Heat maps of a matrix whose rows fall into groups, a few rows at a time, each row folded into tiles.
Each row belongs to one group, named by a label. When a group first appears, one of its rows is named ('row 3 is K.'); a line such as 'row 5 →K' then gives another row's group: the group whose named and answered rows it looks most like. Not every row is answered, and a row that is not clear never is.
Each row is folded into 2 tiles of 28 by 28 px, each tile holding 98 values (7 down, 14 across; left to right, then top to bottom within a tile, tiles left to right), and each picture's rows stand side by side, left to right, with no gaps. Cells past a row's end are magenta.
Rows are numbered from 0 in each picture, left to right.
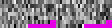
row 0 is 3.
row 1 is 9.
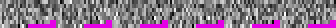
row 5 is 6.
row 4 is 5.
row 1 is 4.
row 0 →9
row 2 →5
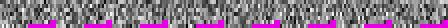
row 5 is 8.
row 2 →9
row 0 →5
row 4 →6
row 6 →5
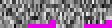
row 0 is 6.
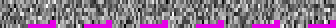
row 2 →6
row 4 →6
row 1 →9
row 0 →8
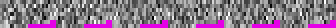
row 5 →6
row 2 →5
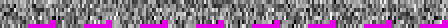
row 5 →4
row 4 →8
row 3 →3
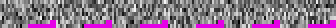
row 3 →8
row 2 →6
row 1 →9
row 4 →8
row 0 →4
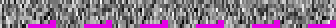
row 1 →6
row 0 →9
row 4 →5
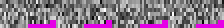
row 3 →6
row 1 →5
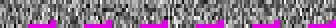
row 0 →8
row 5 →8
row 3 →9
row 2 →4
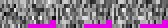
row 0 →4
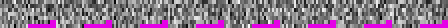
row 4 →4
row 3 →9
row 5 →3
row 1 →9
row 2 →8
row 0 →3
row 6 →5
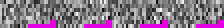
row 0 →9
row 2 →5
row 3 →4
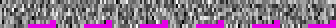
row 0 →6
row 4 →3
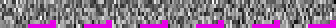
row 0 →6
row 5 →5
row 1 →9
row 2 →9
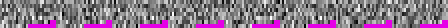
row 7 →6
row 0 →5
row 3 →6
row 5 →3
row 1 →4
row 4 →5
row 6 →6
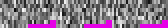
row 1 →6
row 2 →9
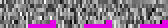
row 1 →8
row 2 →5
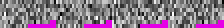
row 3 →6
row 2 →9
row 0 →6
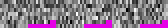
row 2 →5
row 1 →3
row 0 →3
